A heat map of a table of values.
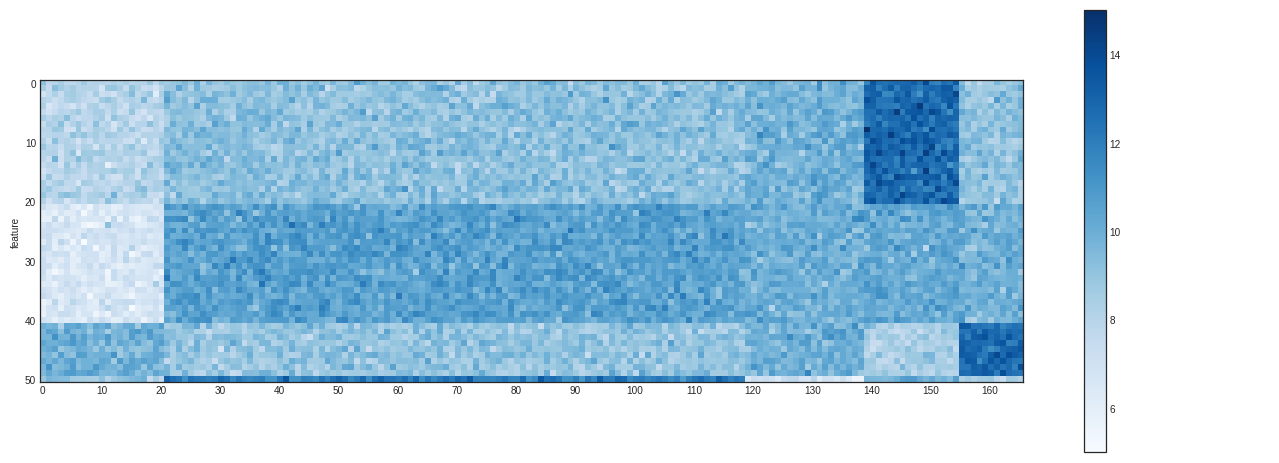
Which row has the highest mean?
50
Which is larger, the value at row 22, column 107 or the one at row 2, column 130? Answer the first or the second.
the first
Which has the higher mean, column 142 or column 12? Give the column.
142
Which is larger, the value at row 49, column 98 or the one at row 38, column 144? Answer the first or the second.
the second
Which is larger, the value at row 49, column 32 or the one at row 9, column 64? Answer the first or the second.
the second
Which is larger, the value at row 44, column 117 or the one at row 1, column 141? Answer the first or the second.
the second
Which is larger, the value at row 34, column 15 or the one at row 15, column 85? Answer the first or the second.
the second
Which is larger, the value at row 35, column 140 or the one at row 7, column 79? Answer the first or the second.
the first
